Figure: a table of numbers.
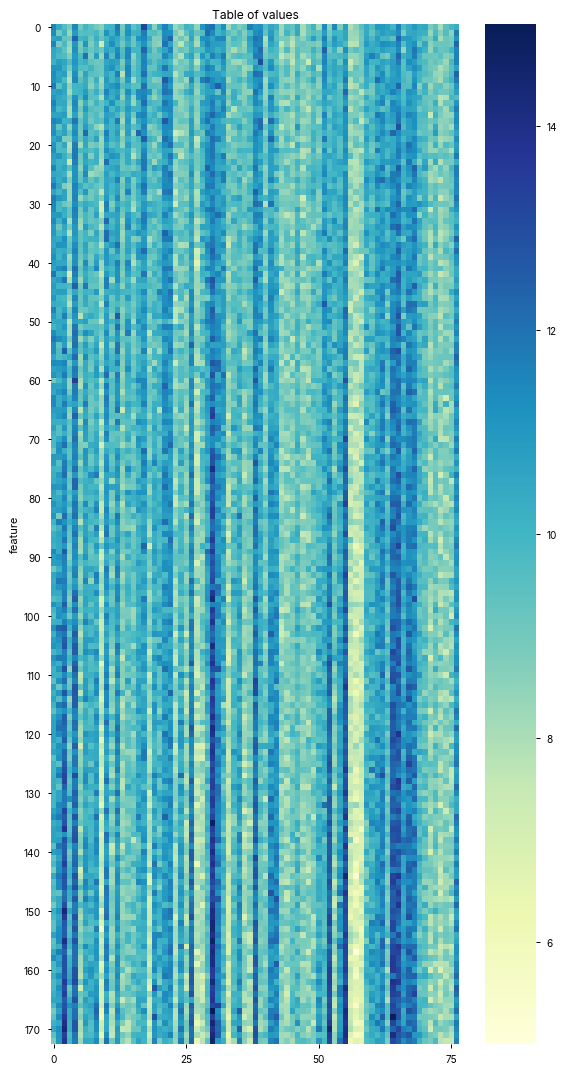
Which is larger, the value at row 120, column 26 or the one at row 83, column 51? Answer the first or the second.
the first
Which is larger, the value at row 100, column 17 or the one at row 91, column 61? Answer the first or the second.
the first
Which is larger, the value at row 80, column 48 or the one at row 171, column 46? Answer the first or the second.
the second
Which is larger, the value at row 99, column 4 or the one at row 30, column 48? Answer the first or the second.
the first
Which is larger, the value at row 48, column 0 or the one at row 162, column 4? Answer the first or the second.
the second
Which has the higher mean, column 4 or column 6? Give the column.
4
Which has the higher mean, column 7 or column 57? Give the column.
7
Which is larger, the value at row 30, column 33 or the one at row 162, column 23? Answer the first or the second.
the first
